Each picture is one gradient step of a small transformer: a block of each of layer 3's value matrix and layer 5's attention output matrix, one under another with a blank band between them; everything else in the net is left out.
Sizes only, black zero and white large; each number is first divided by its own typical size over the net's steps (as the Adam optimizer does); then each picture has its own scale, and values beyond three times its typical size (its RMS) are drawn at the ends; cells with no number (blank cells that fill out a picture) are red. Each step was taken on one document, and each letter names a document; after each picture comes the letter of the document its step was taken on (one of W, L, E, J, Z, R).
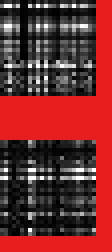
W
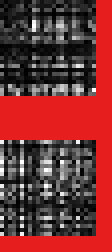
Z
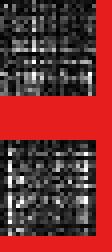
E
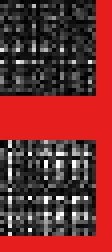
E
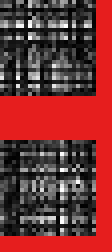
Z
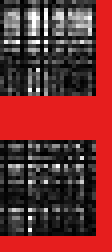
W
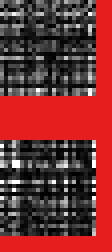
Z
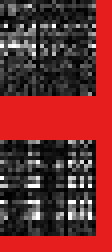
E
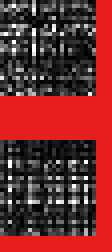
E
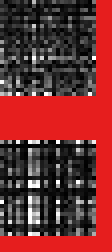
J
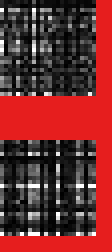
J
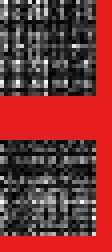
Z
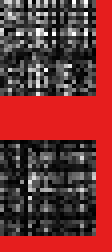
W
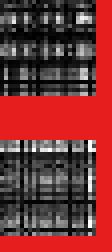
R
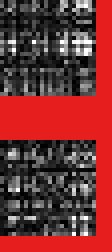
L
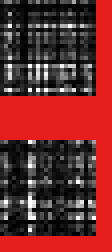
W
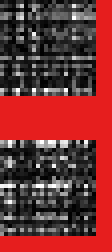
Z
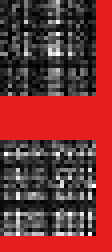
R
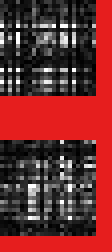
J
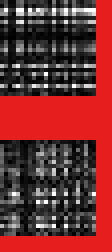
Z
